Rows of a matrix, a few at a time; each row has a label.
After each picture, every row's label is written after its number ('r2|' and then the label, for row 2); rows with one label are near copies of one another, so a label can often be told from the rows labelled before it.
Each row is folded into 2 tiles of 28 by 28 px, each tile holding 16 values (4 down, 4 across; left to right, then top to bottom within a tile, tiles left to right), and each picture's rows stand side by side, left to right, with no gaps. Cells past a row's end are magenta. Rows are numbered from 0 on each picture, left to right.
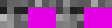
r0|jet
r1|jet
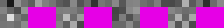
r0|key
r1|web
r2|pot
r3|web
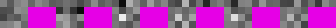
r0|pot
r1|jet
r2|key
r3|web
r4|key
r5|web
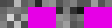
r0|web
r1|jet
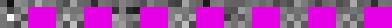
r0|key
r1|web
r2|jet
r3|web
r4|pot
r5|web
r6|web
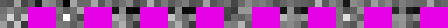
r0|web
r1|key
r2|jet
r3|jet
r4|pot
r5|jet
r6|key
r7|jet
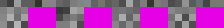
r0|web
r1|pot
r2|web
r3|web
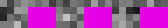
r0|pot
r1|key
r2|jet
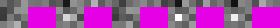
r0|pot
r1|key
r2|pot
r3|key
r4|key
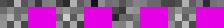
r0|web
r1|web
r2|pot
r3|web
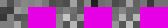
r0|pot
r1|web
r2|web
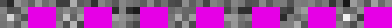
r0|key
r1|web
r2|jet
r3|web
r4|jet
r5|pot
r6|key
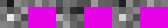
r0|key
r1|jet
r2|key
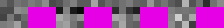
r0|pot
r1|jet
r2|jet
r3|web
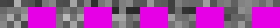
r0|web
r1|web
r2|jet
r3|jet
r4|pot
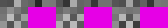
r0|web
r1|web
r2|web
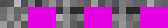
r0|web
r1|jet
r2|jet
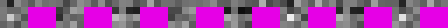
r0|key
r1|pot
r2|jet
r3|pot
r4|jet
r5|key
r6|jet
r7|key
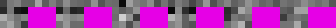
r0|jet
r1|jet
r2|key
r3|jet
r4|pot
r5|pot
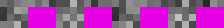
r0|pot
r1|web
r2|pot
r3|web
